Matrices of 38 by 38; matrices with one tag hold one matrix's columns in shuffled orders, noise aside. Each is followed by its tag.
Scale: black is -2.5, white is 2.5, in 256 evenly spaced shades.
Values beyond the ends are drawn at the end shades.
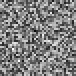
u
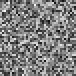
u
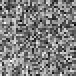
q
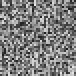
q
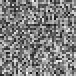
q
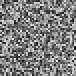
u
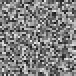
u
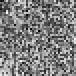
q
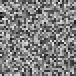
u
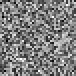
u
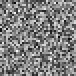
u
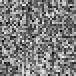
q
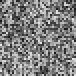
q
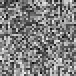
q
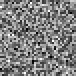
u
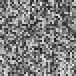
q
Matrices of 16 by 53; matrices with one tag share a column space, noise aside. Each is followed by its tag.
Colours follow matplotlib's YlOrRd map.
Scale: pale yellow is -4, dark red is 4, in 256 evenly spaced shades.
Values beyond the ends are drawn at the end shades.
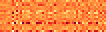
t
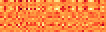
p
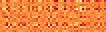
p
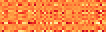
t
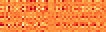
p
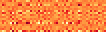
t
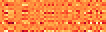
t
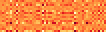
t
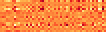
p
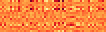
p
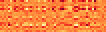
p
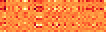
p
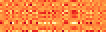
t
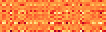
t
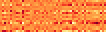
t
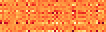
t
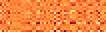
t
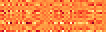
t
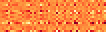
t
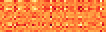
p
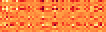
p
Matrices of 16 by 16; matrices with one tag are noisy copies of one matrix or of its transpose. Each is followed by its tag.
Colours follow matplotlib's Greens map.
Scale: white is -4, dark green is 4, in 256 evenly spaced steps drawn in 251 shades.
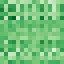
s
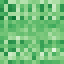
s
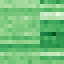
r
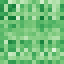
s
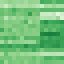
r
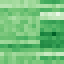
r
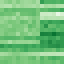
r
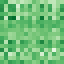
s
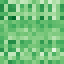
s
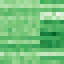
r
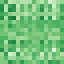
s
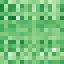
s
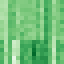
r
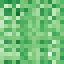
s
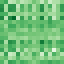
s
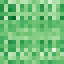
s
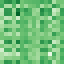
s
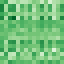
s
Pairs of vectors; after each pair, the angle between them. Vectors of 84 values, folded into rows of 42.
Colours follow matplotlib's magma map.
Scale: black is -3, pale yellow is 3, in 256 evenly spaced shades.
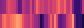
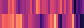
nearly parallel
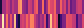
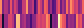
nearly opposite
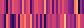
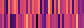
partly aligned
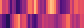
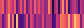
orthogonal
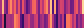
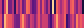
nearly opposite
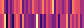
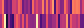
nearly parallel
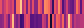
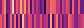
orthogonal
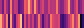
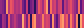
partly opposed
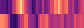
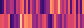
partly aligned
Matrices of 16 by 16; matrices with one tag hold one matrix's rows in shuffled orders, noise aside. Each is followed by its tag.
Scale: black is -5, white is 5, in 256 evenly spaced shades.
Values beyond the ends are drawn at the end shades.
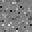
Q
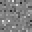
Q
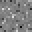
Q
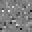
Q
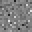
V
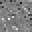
Q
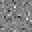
V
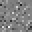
Q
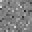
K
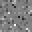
V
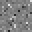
V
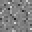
V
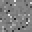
V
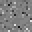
V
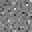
V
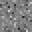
V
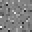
K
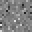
K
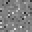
K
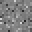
K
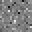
V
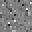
V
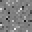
K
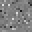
Q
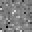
K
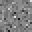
V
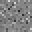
V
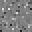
Q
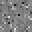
V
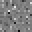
V
